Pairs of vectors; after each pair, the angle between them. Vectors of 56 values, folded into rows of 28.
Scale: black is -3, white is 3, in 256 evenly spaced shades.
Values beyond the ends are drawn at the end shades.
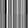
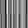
nearly parallel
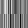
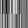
partly opposed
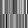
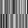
nearly parallel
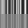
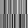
orthogonal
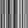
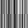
nearly parallel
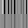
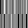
partly opposed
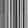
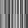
nearly opposite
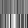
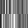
partly aligned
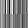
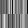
partly opposed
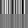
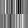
orthogonal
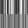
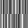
orthogonal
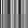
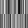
partly aligned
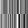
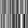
partly aligned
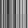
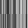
nearly parallel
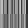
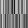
partly aligned
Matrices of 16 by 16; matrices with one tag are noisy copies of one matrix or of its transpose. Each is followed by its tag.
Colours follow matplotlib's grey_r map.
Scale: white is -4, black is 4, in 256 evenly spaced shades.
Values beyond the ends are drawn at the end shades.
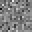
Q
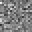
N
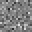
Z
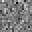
N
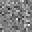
Z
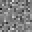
Q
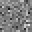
Z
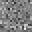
Z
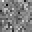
N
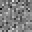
Q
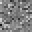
N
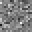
N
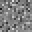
Q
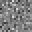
Q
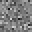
Z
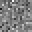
Q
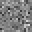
Z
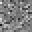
N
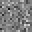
Z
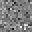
Z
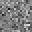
Z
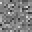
N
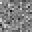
N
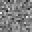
Q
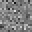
Z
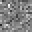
N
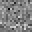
Z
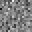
Q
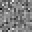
Q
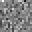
N
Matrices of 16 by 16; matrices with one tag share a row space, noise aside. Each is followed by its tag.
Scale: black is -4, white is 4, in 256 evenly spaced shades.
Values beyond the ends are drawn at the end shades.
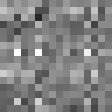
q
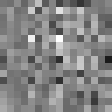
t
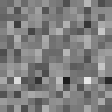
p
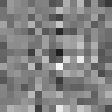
t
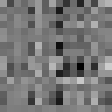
t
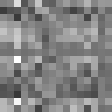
q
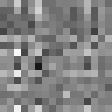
q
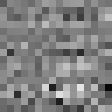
t
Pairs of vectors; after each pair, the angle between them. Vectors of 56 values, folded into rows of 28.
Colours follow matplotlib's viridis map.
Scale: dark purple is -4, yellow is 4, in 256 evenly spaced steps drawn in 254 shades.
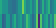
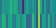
nearly opposite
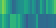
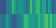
nearly opposite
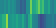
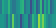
partly opposed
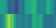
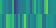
partly aligned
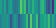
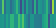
partly opposed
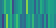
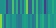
orthogonal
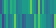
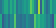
nearly parallel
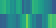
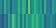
orthogonal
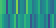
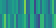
orthogonal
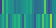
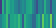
nearly parallel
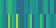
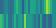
orthogonal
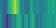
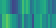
nearly opposite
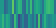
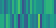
nearly parallel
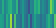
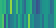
orthogonal
